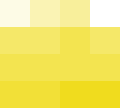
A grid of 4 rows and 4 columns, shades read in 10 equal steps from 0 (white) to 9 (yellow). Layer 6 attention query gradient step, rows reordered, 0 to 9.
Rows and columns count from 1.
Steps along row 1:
up up down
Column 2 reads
3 6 7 8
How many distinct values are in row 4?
2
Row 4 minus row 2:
2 2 2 3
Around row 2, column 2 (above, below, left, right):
3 7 6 7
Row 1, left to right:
1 3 4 0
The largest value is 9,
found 2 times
